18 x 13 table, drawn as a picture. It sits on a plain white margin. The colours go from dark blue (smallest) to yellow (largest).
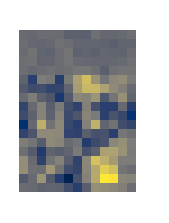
No row or column stands out. Neither half mirrors the other. A horizontal seam about 30% of the way down splits the table, and the top part is calmer. The texture is blotchy. The ninth with the highest average is the bottom right.
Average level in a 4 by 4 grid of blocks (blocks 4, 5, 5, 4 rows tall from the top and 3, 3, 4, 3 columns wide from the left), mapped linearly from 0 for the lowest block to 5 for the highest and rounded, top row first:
2 2 1 1 | 1 0 4 2 | 1 2 1 1 | 2 0 5 5
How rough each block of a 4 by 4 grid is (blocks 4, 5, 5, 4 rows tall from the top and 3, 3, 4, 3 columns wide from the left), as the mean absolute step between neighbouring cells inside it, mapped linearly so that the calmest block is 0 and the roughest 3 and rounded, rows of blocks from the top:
0000
2232
3232
2332
